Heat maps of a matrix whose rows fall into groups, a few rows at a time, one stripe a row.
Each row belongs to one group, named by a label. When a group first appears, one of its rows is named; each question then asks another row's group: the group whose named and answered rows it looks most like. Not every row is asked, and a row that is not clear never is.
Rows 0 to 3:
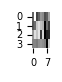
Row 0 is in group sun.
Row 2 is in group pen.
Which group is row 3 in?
sun
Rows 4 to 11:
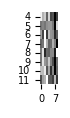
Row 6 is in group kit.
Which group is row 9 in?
sun
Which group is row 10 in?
kit
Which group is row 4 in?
kit
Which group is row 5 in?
sun
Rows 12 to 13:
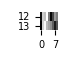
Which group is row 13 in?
pen
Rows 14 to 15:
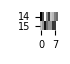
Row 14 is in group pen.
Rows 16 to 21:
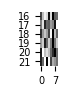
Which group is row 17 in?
sun
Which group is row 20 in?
pen
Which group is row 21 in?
kit
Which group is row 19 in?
sun
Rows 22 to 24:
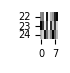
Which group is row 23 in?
kit
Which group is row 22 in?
kit
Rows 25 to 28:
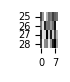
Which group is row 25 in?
pen
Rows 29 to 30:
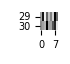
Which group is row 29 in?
kit
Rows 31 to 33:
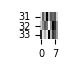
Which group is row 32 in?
sun
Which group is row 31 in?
kit
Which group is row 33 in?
pen
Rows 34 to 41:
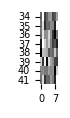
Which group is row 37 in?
pen
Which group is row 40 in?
sun
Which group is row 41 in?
sun
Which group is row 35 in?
sun
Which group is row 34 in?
sun
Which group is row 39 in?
kit
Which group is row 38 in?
pen
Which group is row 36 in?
sun
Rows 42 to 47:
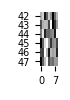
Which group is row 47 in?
pen
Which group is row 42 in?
sun
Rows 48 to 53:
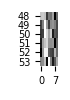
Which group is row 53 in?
kit
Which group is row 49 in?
pen
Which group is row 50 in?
pen
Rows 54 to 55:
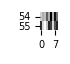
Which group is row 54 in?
kit
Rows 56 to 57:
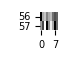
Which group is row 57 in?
kit
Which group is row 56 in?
pen
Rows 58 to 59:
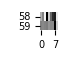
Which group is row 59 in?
sun
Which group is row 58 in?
kit
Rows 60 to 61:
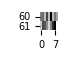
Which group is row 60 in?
kit
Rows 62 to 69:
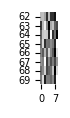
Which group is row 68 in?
kit
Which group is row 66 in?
kit
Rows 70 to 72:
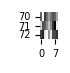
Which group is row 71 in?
sun
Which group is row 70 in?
sun
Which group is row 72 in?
pen
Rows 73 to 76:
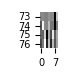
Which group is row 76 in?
kit
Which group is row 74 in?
sun
